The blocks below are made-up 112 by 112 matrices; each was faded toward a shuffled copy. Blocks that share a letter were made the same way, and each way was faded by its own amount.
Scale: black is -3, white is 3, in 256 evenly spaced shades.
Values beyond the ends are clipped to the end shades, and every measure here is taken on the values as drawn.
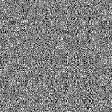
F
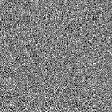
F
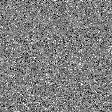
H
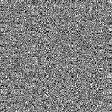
F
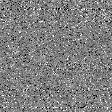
H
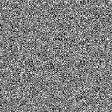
F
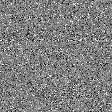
H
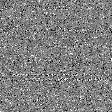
H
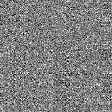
F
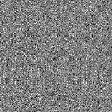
F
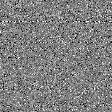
H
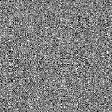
F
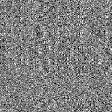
F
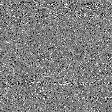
H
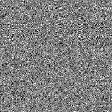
F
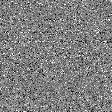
H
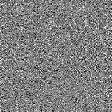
F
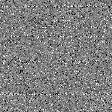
H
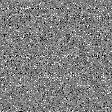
H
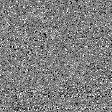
H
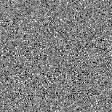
H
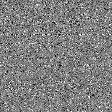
H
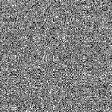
F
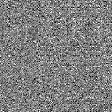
F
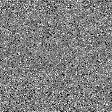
H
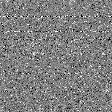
H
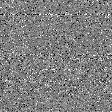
H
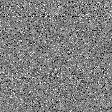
H
